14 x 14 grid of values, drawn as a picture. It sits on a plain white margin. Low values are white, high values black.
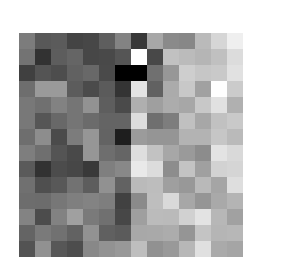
The left part is higher, up to a seam about 50% of the way across. The top middle is the roughest part. An odd patch, rougher than its surroundings, sits in the top middle. The ninth with the lowest average is the top right.
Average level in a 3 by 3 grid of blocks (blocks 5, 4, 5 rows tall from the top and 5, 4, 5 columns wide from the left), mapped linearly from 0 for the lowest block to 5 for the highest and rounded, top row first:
5 5 0 / 5 3 1 / 4 3 1
